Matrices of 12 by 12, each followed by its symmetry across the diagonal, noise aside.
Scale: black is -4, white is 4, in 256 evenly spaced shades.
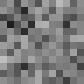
symmetric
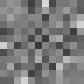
symmetric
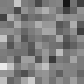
antisymmetric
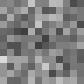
neither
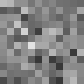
neither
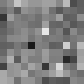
antisymmetric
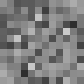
symmetric
